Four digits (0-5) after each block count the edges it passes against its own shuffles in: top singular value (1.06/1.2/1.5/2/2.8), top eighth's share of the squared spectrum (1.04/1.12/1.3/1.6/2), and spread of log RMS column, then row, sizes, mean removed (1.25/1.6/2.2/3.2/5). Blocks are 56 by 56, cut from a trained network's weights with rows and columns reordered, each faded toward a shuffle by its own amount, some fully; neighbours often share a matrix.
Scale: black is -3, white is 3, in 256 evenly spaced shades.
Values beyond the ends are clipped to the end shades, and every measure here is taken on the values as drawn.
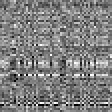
5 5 1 3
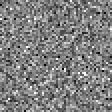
1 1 0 0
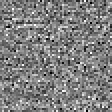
2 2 0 0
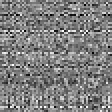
4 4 0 3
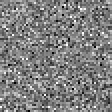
1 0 0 0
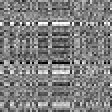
5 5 2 4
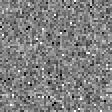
1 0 0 0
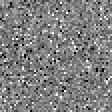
0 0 0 0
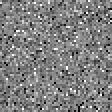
1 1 0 0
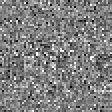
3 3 0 1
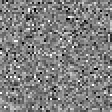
2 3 1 1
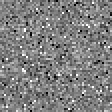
0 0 0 0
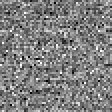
2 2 0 0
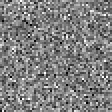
2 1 0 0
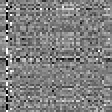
4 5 2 2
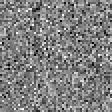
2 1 0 0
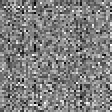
4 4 2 2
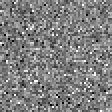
0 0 0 0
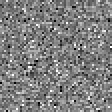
1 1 0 0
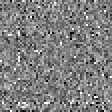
3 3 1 1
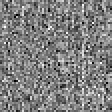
3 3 1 1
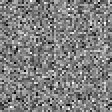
2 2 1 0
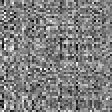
4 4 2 1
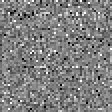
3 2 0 1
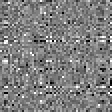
4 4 2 2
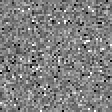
2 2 0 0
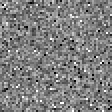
0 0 0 0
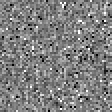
1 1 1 0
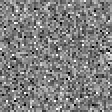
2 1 0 0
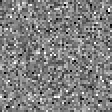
0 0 0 0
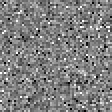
2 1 0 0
